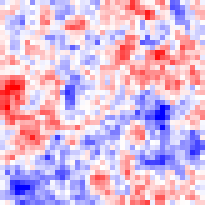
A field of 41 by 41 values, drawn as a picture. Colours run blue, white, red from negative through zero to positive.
The ninth with the highest average is the middle left. No single row or column stands out from its neighbours. The texture is blotchy. The ninth with the lowest average is the bottom left. The histogram is bell-shaped. Neither half mirrors the other.
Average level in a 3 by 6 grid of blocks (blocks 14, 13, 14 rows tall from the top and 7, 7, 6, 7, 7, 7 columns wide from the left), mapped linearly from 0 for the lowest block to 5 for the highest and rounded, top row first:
222432 | 531213 | 101221
